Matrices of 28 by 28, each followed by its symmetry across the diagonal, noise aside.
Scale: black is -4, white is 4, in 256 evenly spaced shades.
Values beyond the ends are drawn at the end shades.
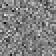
neither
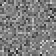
symmetric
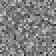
symmetric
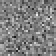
antisymmetric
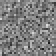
symmetric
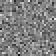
antisymmetric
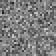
symmetric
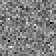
neither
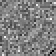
symmetric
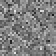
antisymmetric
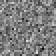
neither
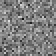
neither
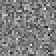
neither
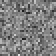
neither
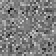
symmetric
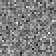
antisymmetric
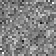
symmetric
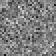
symmetric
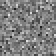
antisymmetric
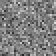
antisymmetric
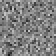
neither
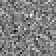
antisymmetric
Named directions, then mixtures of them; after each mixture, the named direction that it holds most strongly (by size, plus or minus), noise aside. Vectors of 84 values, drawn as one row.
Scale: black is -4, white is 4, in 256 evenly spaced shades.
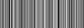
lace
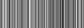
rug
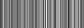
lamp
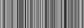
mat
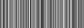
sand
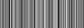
lace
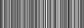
lamp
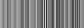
lamp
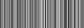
lamp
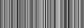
lamp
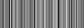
lace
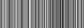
rug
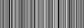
lace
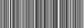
lace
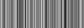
mat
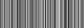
lamp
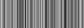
mat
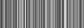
mat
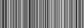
rug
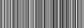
lace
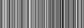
rug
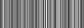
lamp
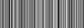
lace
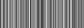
sand
